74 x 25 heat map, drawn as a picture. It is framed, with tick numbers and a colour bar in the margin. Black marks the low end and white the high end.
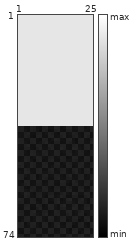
It is made of 2 by 1 panels. Panel 1,1: very high, flat. Panel 2,1: very low, checkered, faint in contrast.
